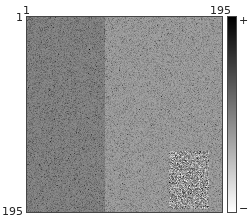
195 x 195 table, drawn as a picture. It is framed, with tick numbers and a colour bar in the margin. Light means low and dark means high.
Seam: vertical, 40% of the way across, the left part higher. Roughest part: bottom right. Odd patch: rougher, in the bottom right. Stripes: none.
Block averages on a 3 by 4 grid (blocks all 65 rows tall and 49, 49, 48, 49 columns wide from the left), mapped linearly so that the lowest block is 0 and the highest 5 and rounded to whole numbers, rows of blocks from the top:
5300 / 5300 / 5300
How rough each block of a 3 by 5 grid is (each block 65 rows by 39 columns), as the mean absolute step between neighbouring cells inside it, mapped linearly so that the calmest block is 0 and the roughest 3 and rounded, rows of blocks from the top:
0 0 0 0 0
0 0 0 0 0
0 0 0 2 3
